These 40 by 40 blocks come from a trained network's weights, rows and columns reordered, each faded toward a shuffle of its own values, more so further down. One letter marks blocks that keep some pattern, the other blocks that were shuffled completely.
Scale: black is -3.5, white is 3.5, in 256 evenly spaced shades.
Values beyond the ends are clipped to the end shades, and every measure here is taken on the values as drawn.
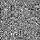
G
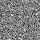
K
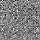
G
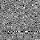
G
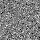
K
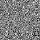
G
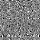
G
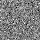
K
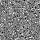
K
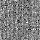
G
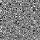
G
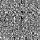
G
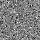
K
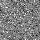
K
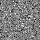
K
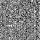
G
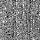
G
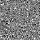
G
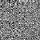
G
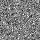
K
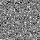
G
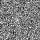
K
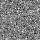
K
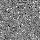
K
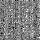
G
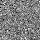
K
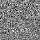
G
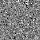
G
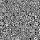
G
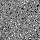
K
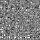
G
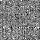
G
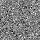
K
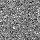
K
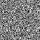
G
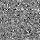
G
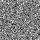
K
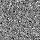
K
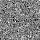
K
